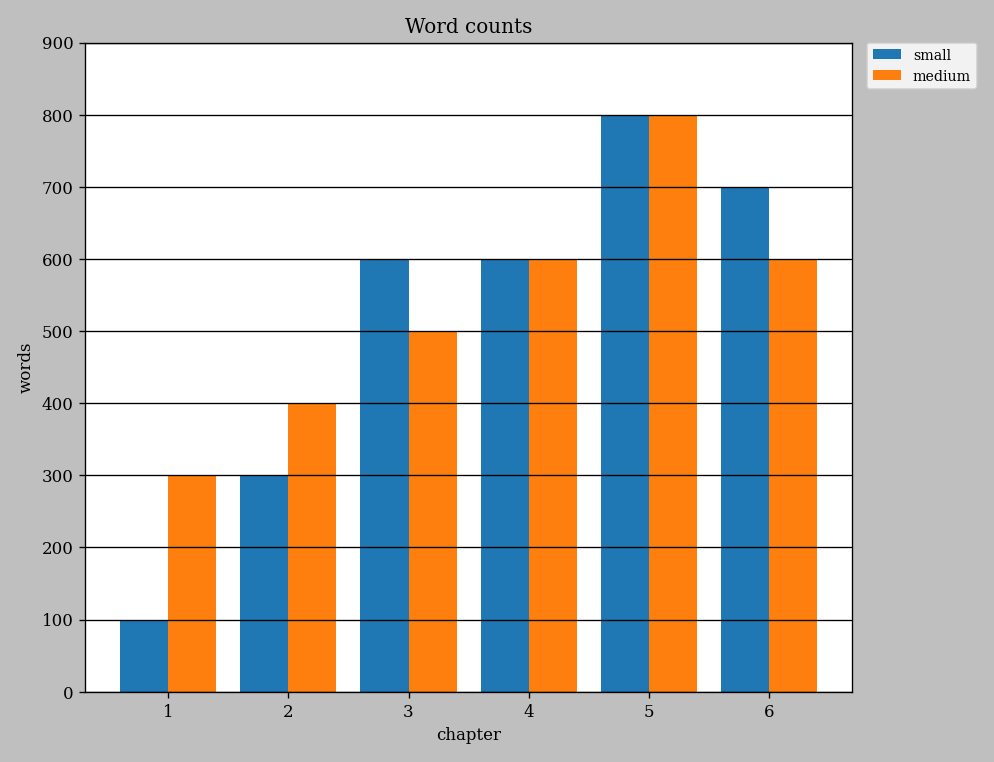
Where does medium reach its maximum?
5
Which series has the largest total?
medium
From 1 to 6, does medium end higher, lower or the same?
higher
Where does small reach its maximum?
5
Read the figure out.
Title: Word counts
x-axis: chapter, ticks 1 2 3 4 5 6
y-axis: words, ticks 0 100 200 300 400 500 600 700 800 900
Legend: small, medium
Values:
small: 100 300 600 600 800 700
medium: 300 400 500 600 800 600
